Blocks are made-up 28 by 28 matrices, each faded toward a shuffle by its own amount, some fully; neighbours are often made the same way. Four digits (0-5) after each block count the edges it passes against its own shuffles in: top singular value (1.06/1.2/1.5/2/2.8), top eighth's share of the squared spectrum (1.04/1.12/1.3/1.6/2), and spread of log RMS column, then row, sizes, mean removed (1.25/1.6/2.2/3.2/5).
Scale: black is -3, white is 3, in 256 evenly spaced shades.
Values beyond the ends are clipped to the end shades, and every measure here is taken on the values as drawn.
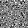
2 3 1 0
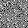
1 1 0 0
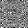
3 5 2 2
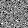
0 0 0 0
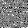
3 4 0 2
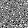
1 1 0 0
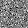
0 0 0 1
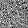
0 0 0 0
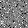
0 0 0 0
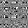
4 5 1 3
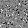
0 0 0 0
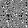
2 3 2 1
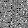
1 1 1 0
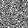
0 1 0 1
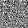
1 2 1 1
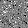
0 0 1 0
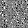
1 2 2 0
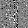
2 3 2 0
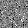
0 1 0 0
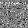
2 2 0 2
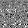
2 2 0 2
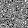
0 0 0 0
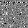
2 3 0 2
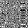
3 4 2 2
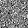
1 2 0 0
